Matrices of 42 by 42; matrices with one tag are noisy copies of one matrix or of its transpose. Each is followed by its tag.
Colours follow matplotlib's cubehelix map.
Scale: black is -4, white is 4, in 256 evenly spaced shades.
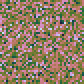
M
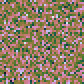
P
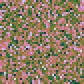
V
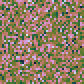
M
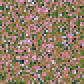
M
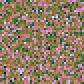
P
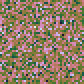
M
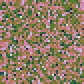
V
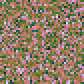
P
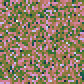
V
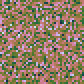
M
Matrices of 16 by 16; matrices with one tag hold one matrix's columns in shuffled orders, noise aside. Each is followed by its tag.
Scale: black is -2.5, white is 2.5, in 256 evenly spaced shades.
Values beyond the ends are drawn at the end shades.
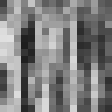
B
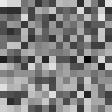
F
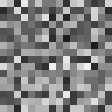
F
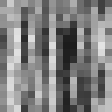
B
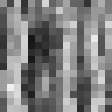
B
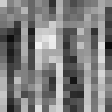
B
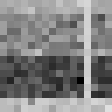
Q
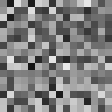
F
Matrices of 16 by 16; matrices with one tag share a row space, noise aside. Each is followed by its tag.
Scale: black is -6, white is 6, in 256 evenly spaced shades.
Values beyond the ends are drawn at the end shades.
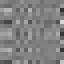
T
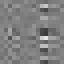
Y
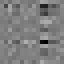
Y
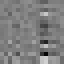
Y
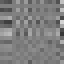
T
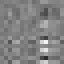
Y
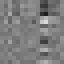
Y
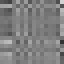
T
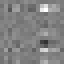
Y
